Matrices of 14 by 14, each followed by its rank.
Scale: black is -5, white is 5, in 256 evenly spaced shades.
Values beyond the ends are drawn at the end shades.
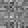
three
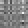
two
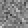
full rank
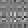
two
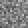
full rank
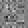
three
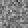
full rank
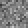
full rank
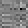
two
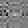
two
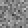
full rank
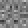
three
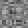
three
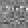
three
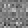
three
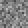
full rank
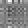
two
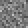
full rank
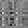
two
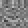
three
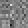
three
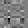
two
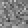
full rank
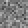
full rank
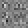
three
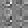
two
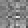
two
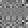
two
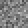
full rank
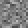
three
